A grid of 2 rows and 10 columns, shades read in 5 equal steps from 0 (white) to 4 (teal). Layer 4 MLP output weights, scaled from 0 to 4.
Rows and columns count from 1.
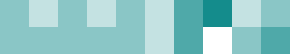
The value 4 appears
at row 1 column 8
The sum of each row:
19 19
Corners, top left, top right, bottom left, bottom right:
2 2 2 3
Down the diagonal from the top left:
2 2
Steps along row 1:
down up down up down up up down up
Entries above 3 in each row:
1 0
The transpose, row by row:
2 2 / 1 2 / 2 2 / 1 2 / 2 2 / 1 1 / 3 3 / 4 0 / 1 2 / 2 3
